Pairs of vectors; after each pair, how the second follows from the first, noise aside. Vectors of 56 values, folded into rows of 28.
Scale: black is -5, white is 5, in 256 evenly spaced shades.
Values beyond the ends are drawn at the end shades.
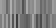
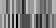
scaled up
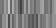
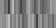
sign-scrambled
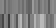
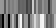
scaled up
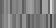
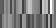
scaled up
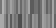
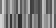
scaled up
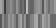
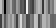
scaled up
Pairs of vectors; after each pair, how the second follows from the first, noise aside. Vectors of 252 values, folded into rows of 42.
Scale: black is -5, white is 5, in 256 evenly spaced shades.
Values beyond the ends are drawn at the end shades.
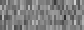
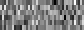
scaled up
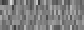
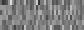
copied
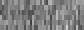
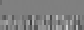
partly zeroed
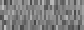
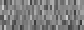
copied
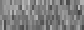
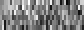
scaled up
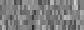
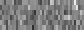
copied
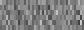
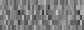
copied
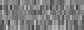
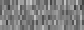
reversed
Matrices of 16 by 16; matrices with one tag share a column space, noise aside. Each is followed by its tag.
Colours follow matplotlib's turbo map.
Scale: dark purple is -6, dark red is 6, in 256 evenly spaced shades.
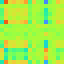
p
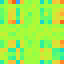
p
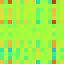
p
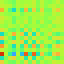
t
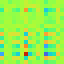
t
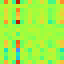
p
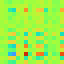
t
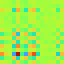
t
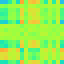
p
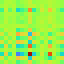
t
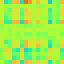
p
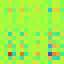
t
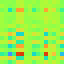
t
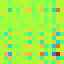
t
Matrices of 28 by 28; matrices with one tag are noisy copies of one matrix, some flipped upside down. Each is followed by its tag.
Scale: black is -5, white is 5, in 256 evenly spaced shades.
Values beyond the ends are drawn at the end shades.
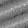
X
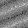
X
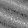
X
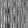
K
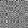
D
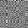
D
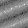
X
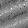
X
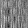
K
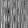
K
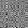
D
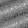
X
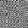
D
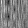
K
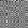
D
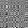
D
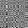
D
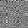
D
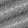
X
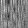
K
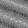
X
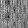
K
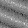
X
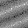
X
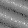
X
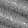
X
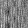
K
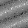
X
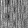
K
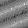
X
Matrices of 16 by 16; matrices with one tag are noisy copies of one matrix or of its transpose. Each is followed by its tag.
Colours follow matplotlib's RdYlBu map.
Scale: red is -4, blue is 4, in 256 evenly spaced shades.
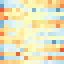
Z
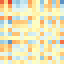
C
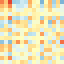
C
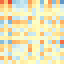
C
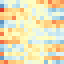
Z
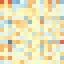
C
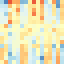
Z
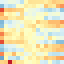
Z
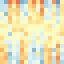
Z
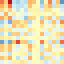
C
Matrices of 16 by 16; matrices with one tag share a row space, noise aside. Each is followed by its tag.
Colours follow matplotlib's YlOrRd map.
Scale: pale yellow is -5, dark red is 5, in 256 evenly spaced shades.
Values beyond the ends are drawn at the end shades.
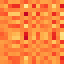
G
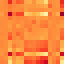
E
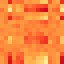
E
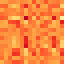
G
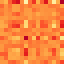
G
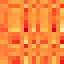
G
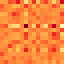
G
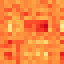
E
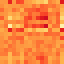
E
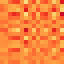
G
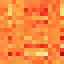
E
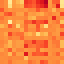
E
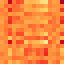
E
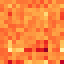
E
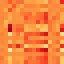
E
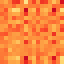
G
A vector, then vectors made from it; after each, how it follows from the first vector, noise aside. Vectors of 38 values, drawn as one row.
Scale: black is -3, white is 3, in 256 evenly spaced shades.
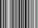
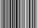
wrapped around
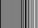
partly zeroed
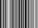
copied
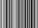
wrapped around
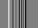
partly zeroed
